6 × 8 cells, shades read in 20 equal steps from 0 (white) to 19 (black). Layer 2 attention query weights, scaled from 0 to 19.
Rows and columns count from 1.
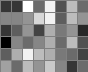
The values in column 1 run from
7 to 19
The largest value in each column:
19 15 11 14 6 13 15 16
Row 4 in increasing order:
5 6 9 9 11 11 13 19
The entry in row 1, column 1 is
15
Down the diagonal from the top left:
15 9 8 9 6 9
